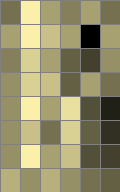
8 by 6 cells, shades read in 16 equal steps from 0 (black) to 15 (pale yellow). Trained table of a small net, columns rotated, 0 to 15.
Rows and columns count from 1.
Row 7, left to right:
9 15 10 12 5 4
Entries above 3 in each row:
6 5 6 6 5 5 6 6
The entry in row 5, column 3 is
10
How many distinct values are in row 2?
4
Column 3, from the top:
10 12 10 12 10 7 10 11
